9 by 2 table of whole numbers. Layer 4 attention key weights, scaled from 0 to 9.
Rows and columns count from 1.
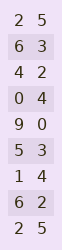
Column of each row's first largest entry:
2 1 1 2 1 1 2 1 2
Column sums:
35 28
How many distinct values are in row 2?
2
